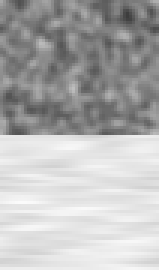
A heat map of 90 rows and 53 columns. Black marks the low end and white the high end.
It is made of 2 by 1 panels. Panel 1,1: middling, blotchy. Panel 2,1: very high, streaked across, faint in contrast.
